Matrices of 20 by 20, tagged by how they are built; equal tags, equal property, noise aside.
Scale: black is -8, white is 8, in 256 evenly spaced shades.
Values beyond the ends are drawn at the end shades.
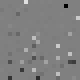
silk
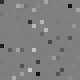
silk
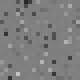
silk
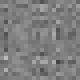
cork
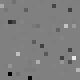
silk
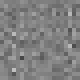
cork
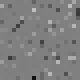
silk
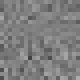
cork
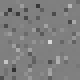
silk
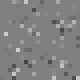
silk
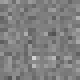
cork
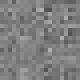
cork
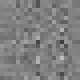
cork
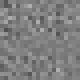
cork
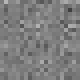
cork
